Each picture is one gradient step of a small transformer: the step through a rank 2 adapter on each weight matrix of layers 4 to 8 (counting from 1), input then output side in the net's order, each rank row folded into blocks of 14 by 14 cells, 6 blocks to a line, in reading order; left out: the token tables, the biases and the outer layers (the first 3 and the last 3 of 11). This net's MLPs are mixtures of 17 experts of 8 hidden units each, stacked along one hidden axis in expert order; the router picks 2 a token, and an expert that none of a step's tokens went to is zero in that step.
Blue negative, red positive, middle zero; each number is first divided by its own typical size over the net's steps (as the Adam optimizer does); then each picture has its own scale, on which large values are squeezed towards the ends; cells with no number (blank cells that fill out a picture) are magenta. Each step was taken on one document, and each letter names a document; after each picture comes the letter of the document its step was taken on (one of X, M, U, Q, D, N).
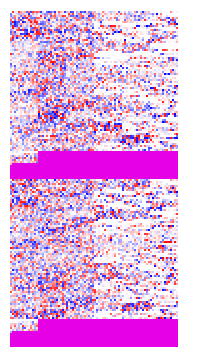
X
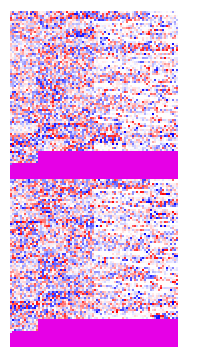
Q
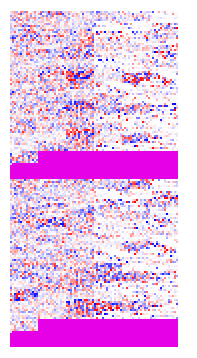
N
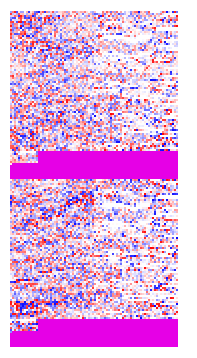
X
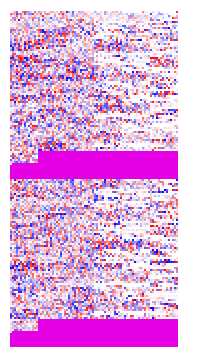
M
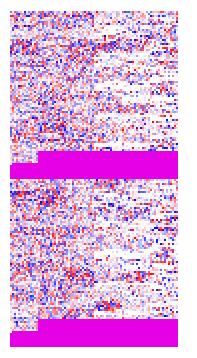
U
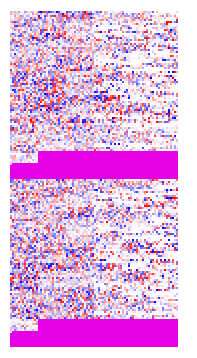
M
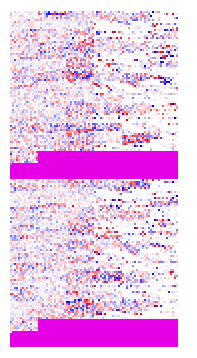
N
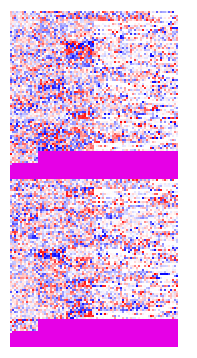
Q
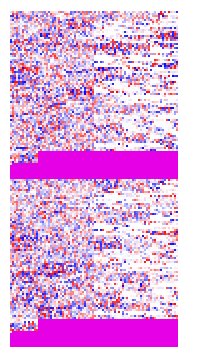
U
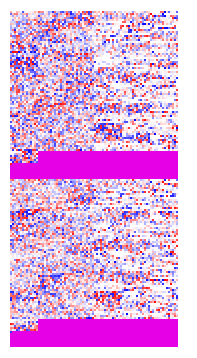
U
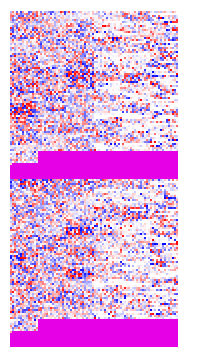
M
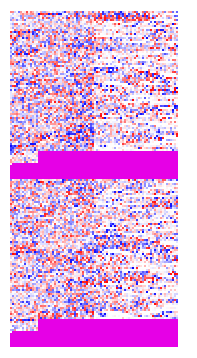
Q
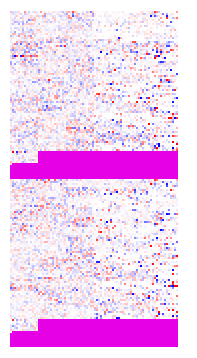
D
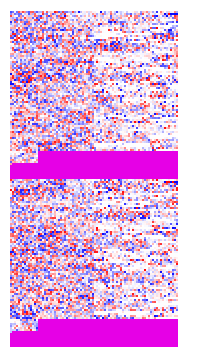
M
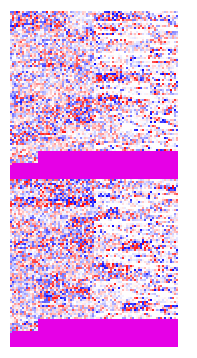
X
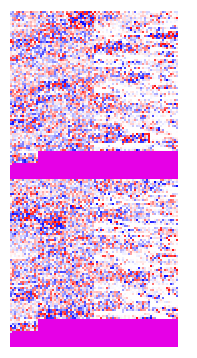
U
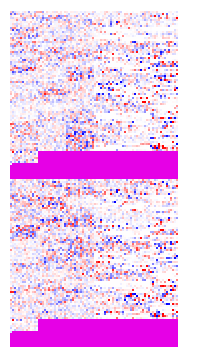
D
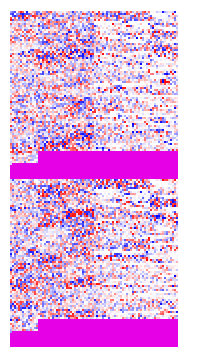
Q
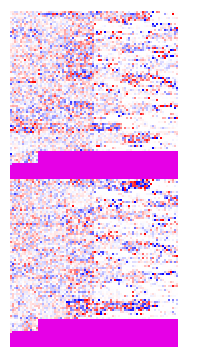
N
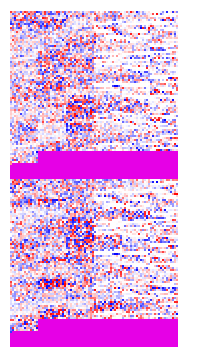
X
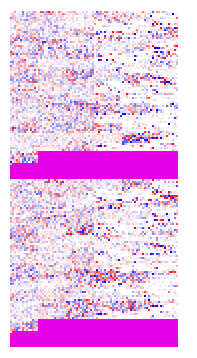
N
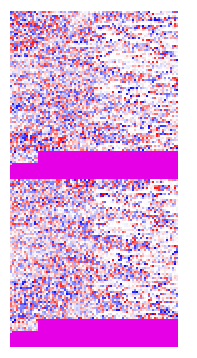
X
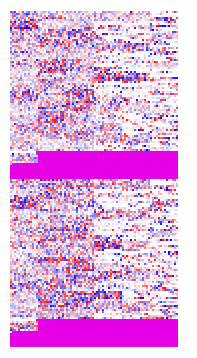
X
